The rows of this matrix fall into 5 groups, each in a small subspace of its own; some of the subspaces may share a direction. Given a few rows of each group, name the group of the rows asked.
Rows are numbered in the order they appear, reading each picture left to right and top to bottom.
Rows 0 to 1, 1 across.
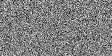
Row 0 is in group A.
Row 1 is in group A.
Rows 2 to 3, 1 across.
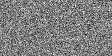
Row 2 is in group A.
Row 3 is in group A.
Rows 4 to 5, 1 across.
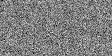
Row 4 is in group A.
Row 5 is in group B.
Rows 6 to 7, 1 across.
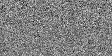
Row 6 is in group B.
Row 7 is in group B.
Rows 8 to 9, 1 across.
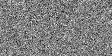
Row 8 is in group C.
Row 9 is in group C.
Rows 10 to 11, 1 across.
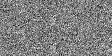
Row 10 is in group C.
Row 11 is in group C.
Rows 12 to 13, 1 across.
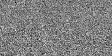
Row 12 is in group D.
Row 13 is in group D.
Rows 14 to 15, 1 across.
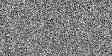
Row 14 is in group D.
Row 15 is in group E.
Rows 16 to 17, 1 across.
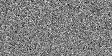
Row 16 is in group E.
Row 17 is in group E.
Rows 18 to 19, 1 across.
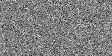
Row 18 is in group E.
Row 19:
B
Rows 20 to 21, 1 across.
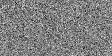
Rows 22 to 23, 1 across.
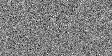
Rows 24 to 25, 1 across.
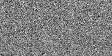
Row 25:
D
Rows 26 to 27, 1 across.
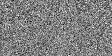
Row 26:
E
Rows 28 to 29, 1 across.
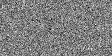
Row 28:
D
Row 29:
E
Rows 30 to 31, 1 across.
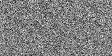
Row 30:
D
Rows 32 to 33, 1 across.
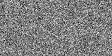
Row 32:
B
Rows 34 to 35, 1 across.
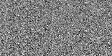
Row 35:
E
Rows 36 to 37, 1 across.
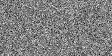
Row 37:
E
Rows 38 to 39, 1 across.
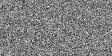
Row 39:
A
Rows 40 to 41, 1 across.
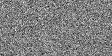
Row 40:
B
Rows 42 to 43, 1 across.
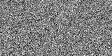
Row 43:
E
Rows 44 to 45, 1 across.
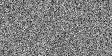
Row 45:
C
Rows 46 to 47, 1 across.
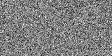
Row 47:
E
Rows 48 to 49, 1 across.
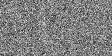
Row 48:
C
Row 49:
D
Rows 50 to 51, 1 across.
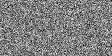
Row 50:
A
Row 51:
A
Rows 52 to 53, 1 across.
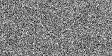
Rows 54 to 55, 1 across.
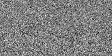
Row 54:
B
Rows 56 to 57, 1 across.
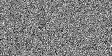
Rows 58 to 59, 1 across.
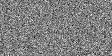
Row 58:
E
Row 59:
E
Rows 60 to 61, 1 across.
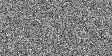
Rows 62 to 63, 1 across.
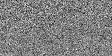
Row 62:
C
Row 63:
D
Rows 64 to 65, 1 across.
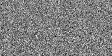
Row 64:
E
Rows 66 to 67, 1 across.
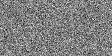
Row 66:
B
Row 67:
A
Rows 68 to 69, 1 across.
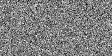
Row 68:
A
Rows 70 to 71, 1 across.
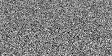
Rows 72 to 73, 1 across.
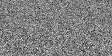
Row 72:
B
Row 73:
B
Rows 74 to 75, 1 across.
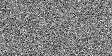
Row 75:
B
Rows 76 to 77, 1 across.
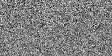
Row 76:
D
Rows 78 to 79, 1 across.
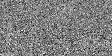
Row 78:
C
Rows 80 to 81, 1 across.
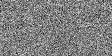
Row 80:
E
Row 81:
C
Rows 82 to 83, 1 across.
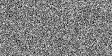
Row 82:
B
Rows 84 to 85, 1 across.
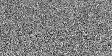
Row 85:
A
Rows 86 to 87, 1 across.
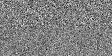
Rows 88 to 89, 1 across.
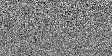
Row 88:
A
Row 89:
A
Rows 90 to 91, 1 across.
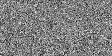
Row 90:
A
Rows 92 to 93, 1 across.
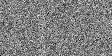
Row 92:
C
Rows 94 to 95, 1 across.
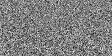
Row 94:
E
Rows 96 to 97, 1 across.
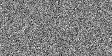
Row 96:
E
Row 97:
C
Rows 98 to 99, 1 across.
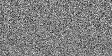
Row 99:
B
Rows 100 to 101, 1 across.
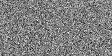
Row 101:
E
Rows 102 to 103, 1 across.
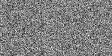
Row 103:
D
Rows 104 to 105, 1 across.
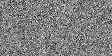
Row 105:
C
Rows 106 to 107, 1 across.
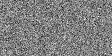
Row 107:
C
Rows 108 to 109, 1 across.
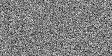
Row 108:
E
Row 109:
A
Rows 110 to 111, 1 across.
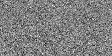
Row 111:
D
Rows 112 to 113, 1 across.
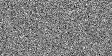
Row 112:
A
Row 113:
E
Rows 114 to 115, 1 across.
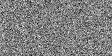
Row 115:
B
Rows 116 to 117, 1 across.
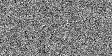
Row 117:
C
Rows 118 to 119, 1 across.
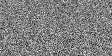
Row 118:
C
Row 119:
A
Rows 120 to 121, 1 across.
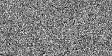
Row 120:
B
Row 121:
D
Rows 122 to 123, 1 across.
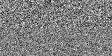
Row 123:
A
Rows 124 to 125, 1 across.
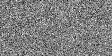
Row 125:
D
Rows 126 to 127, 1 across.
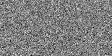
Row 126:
E
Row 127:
C
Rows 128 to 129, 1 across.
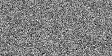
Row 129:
D
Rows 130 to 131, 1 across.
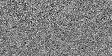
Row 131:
C
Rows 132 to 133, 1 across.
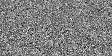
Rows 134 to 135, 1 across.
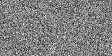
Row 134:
D
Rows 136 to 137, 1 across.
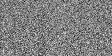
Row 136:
C
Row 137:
C
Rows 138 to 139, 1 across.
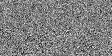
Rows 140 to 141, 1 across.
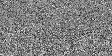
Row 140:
B
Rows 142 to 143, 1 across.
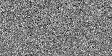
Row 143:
B
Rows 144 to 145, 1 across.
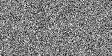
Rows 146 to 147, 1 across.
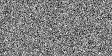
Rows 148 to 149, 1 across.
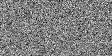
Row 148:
A
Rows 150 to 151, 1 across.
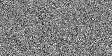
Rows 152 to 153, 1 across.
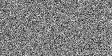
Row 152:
C
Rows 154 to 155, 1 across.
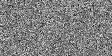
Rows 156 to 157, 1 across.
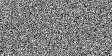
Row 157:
E
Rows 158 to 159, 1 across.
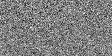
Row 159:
B
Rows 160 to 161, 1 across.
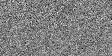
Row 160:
C
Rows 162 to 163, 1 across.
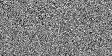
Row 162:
B
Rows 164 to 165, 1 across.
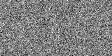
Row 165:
E
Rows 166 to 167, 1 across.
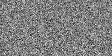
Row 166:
D
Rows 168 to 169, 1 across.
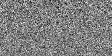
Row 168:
E
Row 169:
A
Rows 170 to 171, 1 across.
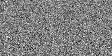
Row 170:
A
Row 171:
E
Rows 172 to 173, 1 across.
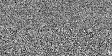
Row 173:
A
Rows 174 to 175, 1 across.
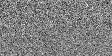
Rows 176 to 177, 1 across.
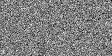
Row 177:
C
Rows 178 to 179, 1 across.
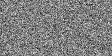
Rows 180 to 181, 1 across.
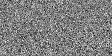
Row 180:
A
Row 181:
A
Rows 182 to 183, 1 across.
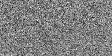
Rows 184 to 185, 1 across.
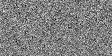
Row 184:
C
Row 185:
C
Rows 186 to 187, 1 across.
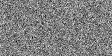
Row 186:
B
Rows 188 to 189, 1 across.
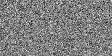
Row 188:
A
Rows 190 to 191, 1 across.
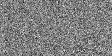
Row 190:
E
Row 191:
B
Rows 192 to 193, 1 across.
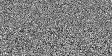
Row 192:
A
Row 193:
A
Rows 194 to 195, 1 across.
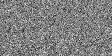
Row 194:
C
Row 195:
C
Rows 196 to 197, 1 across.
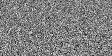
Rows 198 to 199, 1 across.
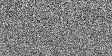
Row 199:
B
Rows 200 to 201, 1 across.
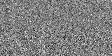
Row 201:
C
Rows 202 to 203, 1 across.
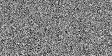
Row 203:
E
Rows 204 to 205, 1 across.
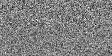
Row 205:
A
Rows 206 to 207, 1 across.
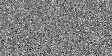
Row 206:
E
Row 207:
E
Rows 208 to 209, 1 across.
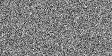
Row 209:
D
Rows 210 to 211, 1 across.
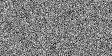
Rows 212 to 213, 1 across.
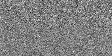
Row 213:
B
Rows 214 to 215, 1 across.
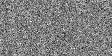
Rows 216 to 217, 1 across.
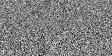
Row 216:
E
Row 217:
C
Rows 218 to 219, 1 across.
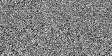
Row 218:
D
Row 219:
E
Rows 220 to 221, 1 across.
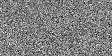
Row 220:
A
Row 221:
B
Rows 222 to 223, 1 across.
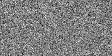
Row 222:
D
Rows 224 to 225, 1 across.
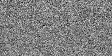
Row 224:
D
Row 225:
B
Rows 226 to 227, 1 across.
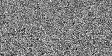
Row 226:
B
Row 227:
D
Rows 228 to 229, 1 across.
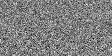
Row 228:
A
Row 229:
C
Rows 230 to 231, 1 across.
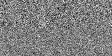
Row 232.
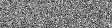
